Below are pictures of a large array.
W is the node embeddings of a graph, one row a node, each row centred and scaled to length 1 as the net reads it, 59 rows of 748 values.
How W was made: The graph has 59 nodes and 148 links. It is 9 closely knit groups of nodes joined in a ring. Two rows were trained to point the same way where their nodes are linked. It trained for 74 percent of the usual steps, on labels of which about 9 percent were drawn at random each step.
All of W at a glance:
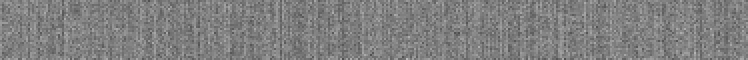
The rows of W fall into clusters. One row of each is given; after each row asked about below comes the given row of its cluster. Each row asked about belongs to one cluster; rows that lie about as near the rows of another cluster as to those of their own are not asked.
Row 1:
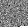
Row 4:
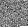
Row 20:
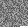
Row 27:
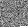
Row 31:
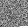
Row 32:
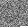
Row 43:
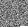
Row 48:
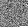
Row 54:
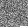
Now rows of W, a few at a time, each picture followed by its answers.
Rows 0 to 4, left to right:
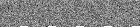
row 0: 32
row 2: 43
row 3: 31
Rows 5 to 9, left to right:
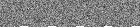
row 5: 4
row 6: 32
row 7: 20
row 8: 1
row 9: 4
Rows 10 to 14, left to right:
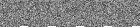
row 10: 4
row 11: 4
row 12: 27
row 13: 4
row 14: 43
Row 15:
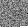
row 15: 1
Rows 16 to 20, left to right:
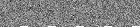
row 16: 27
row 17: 54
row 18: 54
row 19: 43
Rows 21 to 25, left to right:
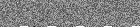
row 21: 27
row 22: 48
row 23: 31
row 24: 48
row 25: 54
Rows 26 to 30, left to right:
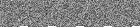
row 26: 54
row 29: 31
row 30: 1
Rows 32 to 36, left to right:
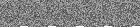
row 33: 43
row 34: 31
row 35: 43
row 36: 48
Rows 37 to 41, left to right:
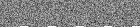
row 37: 32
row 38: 4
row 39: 48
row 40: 43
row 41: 1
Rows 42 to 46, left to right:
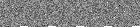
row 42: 27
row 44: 20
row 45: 48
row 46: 20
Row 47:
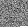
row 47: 32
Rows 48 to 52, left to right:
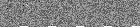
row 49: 1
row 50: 20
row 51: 48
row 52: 54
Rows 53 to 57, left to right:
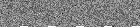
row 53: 48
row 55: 20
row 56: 1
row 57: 31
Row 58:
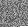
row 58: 32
